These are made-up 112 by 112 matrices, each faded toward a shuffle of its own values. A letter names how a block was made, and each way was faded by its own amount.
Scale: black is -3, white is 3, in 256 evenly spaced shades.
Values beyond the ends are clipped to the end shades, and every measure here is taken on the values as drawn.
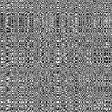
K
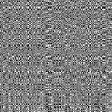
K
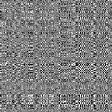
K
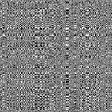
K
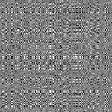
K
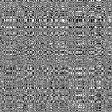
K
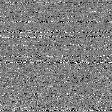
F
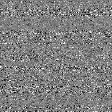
F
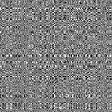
K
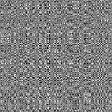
K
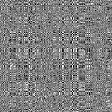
K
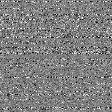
F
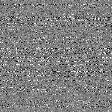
F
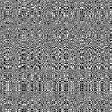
K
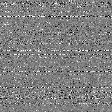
F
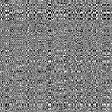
K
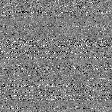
F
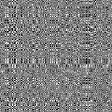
K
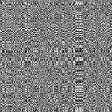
K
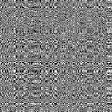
K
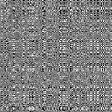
K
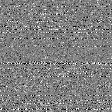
F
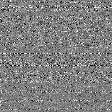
F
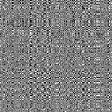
K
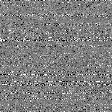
F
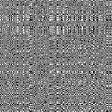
K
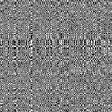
K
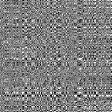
K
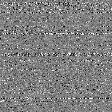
F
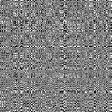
K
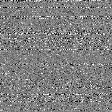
F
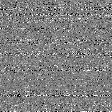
F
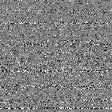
F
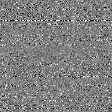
F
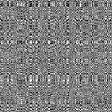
K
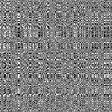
K
